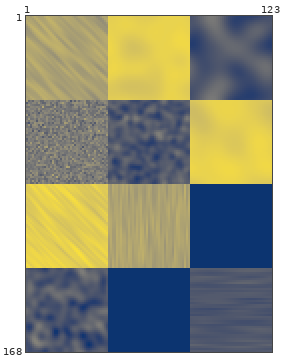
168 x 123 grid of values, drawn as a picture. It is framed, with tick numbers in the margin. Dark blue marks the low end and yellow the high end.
The table splits into 4 rows of 3 panels. Panel 1,1: high, slanting down to the right, faint in contrast. Panel 1,2: very high, smooth, faint in contrast. Panel 1,3: low, smooth. Panel 2,1: middling, fine-grained. Panel 2,2: low, blotchy. Panel 2,3: very high, smooth, faint in contrast. Panel 3,1: very high, slanting down to the right, faint in contrast. Panel 3,2: high, streaked downward, faint in contrast. Panel 3,3: very low, flat. Panel 4,1: low, blotchy. Panel 4,2: very low, flat. Panel 4,3: low, streaked across, faint in contrast.
